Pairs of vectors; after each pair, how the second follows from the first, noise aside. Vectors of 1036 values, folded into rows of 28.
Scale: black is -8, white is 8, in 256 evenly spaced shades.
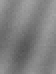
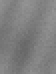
shrunk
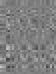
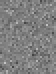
shuffled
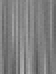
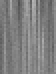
reversed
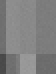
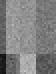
scaled up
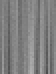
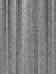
reversed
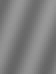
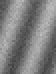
scaled up
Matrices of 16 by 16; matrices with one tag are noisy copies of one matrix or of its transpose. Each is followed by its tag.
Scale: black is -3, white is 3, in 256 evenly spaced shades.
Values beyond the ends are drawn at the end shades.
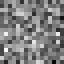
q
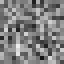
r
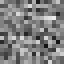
r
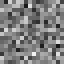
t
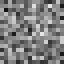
q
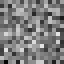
q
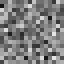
t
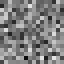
t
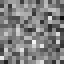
q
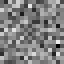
t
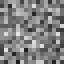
q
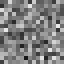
t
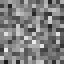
q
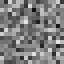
t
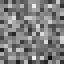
q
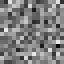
t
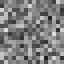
t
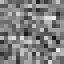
r
